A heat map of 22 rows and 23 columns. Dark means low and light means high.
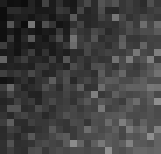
Grain: fine. Odd rows or columns: none. Stripes: none. Ninth with the lowest average: top left. Slope: up to the bottom right. Mirror symmetry: none.
